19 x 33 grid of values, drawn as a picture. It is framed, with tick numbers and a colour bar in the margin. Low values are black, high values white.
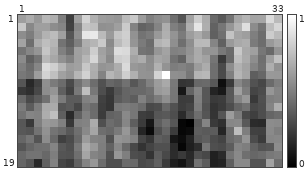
The grain runs up and down. The histogram is bell-shaped. The top part is higher, up to a seam about 40% of the way down. The ninth with the lowest average is the bottom middle. Stripes running up and down repeat 7 times from left to right. The halves do not mirror each other.
